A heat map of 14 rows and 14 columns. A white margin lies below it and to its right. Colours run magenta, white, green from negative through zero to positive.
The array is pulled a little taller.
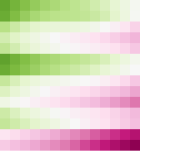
Ninth with the lowest average: bottom right. Grain: streaks across. Slope: up to the top left. Lone odd cells: none.
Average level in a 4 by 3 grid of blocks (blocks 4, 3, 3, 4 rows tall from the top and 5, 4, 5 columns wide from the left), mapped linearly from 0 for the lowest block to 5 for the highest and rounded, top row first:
543
543
321
210
